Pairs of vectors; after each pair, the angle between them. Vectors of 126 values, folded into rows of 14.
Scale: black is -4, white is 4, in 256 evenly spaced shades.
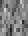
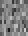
partly aligned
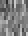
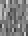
partly opposed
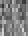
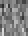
nearly parallel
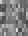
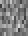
partly aligned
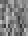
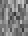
partly aligned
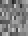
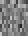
partly opposed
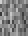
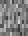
orthogonal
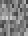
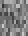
partly opposed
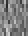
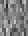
nearly parallel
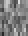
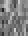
nearly parallel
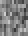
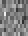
partly aligned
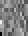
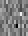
orthogonal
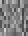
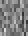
nearly parallel
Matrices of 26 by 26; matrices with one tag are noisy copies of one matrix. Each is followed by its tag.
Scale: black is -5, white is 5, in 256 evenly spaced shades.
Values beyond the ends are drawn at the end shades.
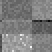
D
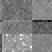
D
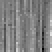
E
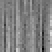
E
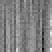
E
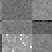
D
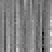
E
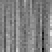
E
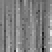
E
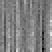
E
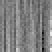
E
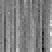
E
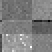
D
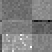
D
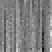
E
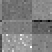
D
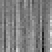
E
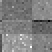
D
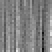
E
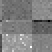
D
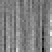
E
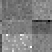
D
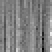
E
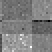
D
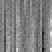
E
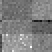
D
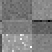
D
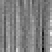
E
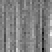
E
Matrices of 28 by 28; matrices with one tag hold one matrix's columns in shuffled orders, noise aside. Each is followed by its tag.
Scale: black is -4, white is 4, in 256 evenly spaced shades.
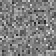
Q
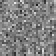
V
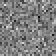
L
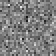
L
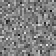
Q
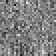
V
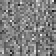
V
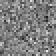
L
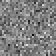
Q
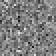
L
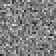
Q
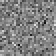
Q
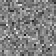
Q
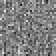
V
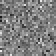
L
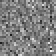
L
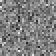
L
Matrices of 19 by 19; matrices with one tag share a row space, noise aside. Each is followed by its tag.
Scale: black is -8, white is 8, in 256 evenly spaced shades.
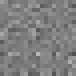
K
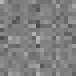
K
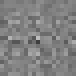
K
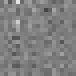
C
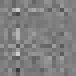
C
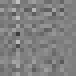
C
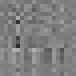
C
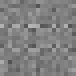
K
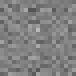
K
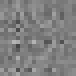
C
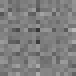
K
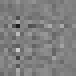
C
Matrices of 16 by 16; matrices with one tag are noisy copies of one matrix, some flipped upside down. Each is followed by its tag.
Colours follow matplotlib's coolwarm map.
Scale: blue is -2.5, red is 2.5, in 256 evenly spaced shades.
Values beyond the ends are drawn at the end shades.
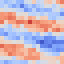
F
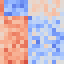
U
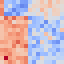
U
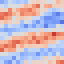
F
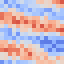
F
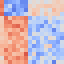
U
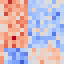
U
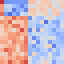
U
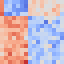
U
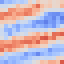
F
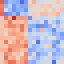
U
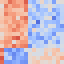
U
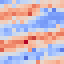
F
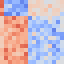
U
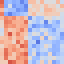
U
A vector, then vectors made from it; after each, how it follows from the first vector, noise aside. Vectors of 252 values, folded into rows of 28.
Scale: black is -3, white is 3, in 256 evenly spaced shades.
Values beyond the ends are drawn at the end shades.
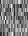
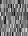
sign-scrambled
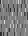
partly zeroed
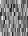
sign-scrambled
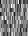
sign-scrambled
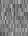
shrunk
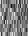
sign-scrambled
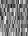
sign-scrambled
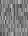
shrunk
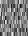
sign-scrambled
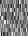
sign-scrambled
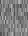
shrunk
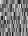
sign-scrambled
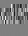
partly zeroed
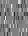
partly zeroed
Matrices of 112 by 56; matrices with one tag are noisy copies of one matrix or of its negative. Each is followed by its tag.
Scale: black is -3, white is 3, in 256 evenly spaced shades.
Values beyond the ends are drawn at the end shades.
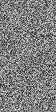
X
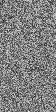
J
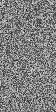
J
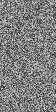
J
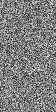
J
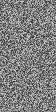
X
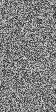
J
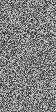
X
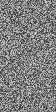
X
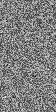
J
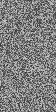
J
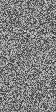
X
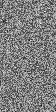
J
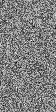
J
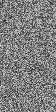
J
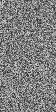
J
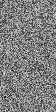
J
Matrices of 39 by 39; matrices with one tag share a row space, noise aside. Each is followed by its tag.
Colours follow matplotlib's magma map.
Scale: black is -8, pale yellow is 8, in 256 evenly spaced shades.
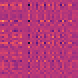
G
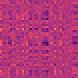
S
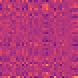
S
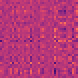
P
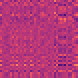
P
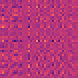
G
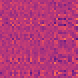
P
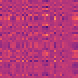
S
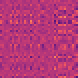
P
